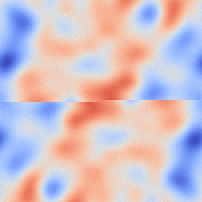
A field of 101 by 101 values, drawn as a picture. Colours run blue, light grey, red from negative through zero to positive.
No lone cell stands out from its neighbours. No overall slope runs across the table. The centre is the ninth with the highest average. A half turn leaves it unchanged.
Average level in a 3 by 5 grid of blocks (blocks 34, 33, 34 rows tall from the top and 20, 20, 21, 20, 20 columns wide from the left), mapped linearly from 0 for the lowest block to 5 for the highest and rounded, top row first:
0 3 4 3 2
2 3 5 3 2
2 3 4 3 0
